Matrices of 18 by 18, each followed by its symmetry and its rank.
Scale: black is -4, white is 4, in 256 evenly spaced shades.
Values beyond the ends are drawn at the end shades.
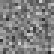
antisymmetric, full rank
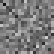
symmetric, full rank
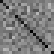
symmetric, full rank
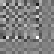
symmetric, rank two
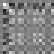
symmetric, rank two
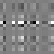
neither, rank one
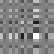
symmetric, rank one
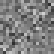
antisymmetric, full rank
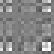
symmetric, rank two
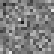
symmetric, full rank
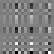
neither, rank one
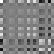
symmetric, rank one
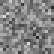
neither, full rank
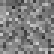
antisymmetric, full rank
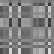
neither, rank one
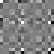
symmetric, rank two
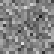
neither, full rank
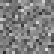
neither, full rank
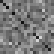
symmetric, full rank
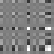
symmetric, rank one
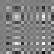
symmetric, rank one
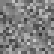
antisymmetric, full rank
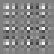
symmetric, rank one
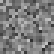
symmetric, full rank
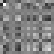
symmetric, rank two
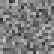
neither, full rank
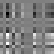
neither, rank one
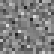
antisymmetric, full rank
